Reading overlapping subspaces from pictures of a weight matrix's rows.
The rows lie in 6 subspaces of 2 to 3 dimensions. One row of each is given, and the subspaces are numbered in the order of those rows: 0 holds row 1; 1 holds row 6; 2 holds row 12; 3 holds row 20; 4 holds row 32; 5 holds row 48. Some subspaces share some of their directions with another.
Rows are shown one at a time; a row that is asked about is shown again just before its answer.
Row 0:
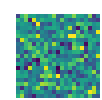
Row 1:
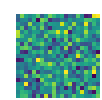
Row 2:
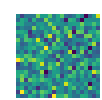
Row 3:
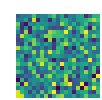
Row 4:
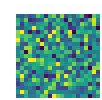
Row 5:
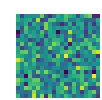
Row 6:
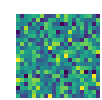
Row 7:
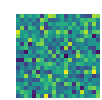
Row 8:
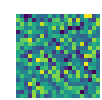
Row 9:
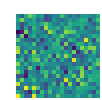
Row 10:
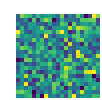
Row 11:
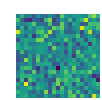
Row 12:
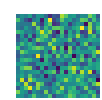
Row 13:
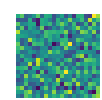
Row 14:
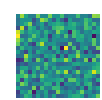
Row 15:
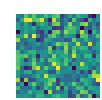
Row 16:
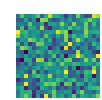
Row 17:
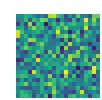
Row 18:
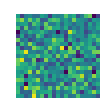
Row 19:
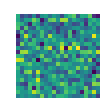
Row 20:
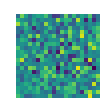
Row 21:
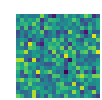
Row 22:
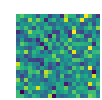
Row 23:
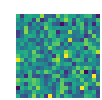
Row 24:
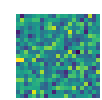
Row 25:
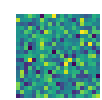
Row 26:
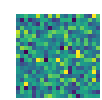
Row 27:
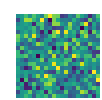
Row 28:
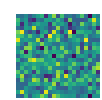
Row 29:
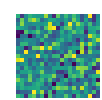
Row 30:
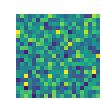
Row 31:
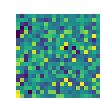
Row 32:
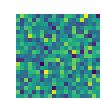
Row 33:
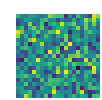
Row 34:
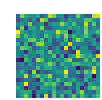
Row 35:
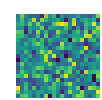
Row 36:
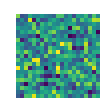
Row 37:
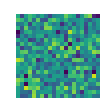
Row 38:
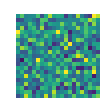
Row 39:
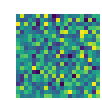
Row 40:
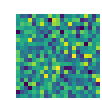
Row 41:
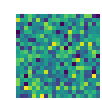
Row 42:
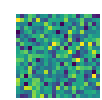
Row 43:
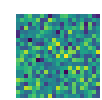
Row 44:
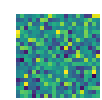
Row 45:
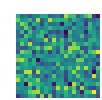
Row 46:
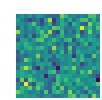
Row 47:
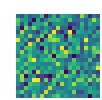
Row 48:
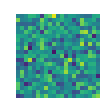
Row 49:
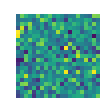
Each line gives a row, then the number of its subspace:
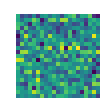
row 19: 0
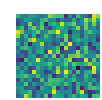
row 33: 3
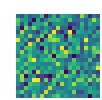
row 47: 4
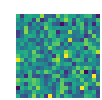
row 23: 1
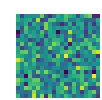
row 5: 1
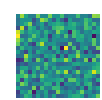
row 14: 0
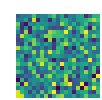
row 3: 0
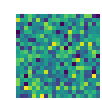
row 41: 5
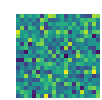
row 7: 5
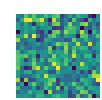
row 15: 2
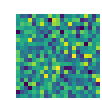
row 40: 2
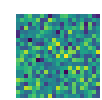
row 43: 2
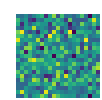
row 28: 4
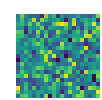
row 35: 1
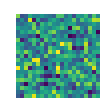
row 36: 3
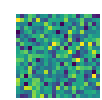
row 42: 5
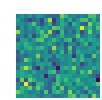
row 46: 2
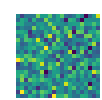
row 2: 4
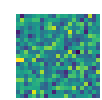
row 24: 4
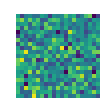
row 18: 1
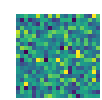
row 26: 1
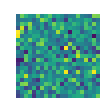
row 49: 0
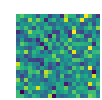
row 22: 4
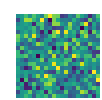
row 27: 2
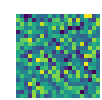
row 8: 2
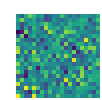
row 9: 0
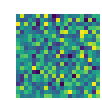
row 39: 3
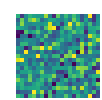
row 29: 4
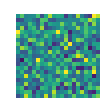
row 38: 3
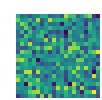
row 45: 0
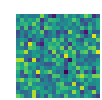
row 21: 5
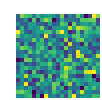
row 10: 2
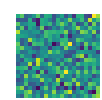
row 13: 3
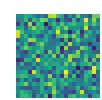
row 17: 3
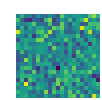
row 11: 2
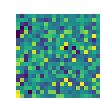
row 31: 0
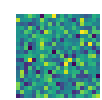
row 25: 5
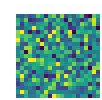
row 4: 4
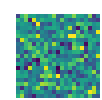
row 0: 3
